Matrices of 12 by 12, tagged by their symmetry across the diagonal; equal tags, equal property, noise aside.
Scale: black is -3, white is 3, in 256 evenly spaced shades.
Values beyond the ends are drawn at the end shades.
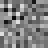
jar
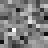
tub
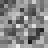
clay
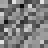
clay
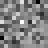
clay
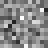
tub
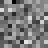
tub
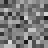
tub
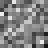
clay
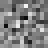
jar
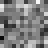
jar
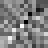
jar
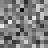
jar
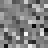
jar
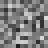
jar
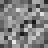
clay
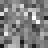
tub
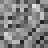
clay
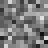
tub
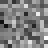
tub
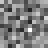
clay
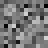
clay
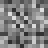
jar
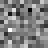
jar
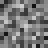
clay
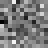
tub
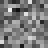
tub
